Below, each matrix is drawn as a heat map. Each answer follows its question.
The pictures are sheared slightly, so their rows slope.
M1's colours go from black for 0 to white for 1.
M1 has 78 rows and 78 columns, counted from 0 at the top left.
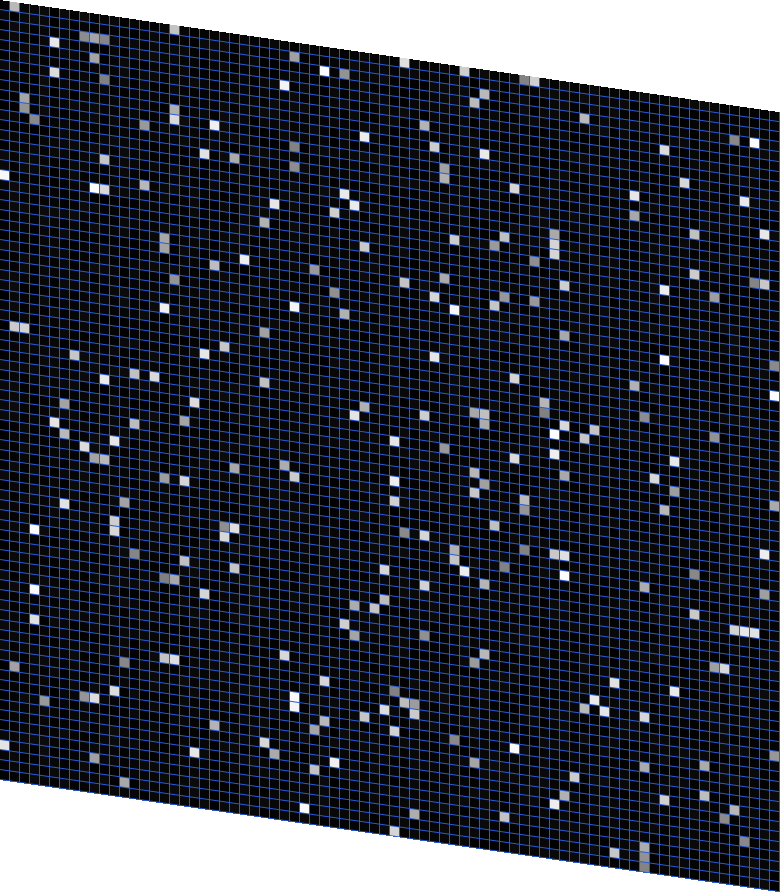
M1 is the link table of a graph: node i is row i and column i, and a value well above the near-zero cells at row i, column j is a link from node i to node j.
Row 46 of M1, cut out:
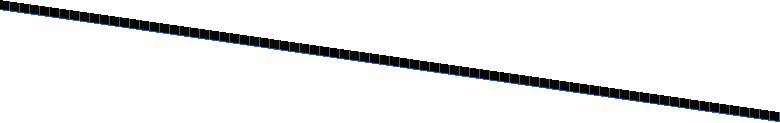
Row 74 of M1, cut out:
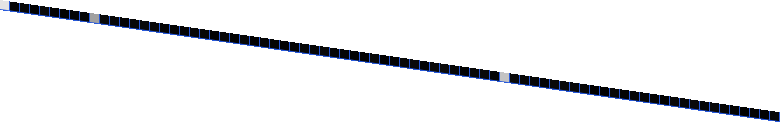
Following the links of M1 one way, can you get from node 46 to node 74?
no
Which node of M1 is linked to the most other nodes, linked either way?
node 17
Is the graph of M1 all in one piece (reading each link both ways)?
yes
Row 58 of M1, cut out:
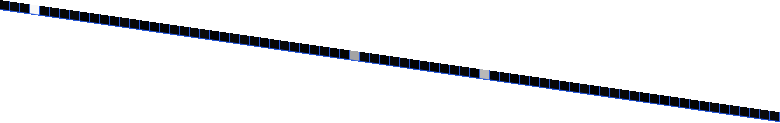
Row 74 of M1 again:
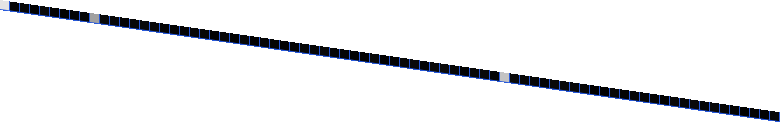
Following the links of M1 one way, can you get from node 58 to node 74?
yes
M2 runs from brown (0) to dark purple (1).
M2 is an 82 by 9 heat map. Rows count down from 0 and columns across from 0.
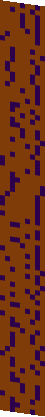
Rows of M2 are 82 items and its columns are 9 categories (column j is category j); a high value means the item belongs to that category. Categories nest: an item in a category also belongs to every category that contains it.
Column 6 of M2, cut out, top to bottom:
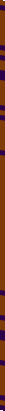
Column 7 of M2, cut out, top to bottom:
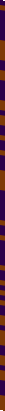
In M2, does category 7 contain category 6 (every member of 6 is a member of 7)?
no
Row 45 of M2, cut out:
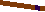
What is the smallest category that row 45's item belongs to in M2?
7
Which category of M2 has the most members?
7
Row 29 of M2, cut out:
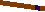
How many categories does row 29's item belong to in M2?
1
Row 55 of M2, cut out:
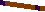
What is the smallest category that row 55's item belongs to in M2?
0
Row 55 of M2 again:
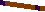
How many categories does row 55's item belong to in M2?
2
